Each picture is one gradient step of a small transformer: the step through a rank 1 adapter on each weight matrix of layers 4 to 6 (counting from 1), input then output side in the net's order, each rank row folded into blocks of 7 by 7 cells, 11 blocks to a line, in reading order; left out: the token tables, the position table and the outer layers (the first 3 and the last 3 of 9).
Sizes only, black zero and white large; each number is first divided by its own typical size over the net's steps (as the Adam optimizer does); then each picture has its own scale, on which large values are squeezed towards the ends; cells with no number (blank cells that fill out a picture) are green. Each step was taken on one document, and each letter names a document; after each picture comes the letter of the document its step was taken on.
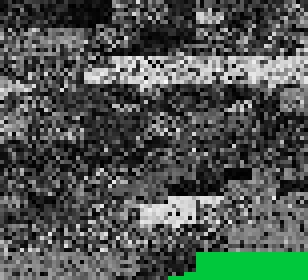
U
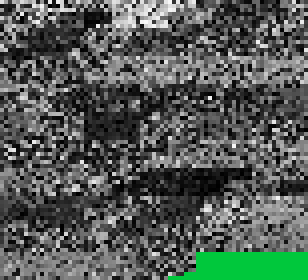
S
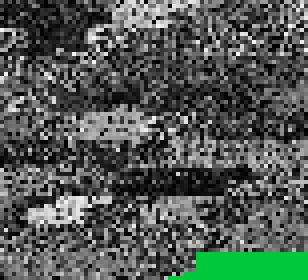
S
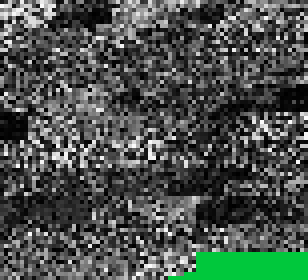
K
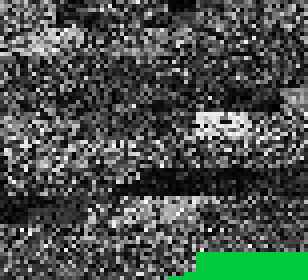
K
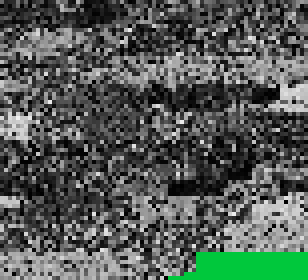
U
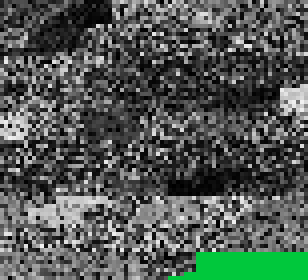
U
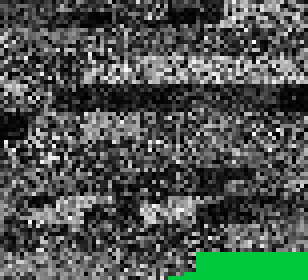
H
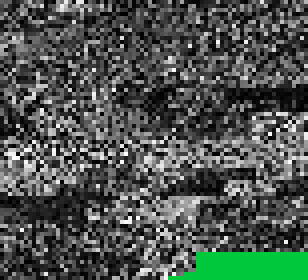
K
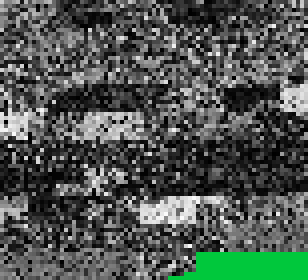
H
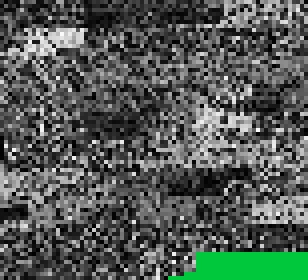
S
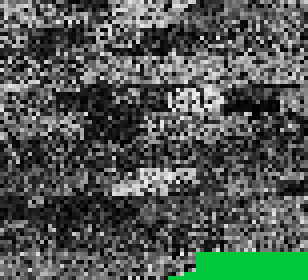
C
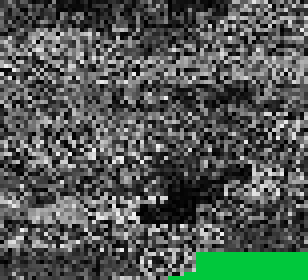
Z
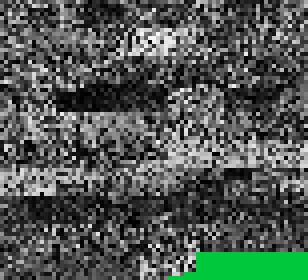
H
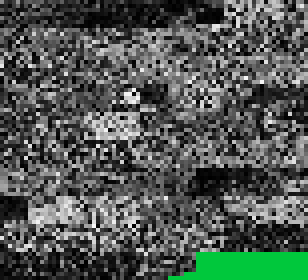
Z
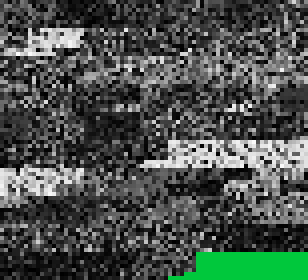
S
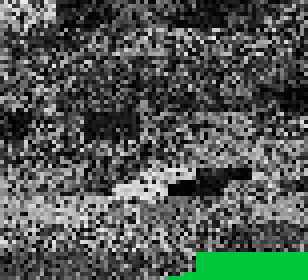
Z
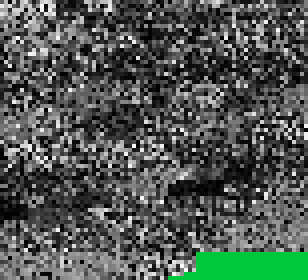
K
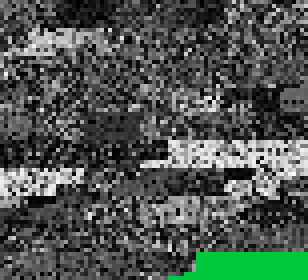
S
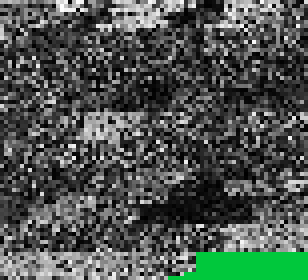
K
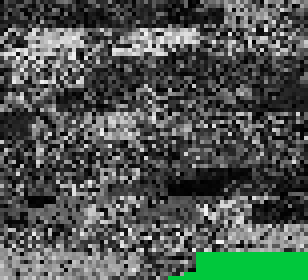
U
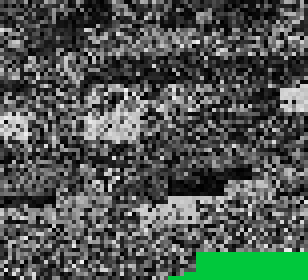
U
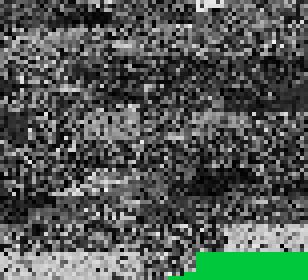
U
